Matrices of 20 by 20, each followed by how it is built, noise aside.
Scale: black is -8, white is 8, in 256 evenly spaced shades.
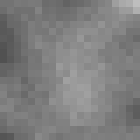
smooth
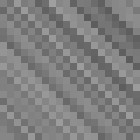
Toeplitz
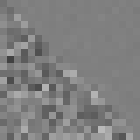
lower triangular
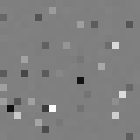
sparse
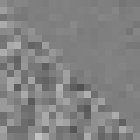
lower triangular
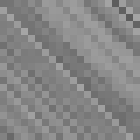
Toeplitz
